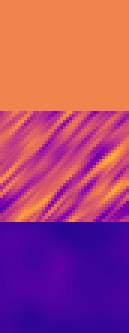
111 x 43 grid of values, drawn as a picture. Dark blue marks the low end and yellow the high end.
It is made of 3 by 1 panels. Panel 1,1: high, flat. Panel 2,1: middling, slanting up to the right, strong in contrast. Panel 3,1: very low, smooth, faint in contrast.
